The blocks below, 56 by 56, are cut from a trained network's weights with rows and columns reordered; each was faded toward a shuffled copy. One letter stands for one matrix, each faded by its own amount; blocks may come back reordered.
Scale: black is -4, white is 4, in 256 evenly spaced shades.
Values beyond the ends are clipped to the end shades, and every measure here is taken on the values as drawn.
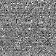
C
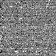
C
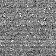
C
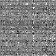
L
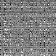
L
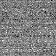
C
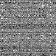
L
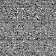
C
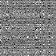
L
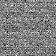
C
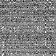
L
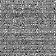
L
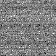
C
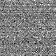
C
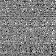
C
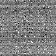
L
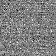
C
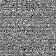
C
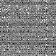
L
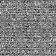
L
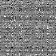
L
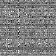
L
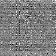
L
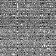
L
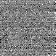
C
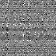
L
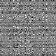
L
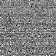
C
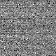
C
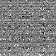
L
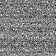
C
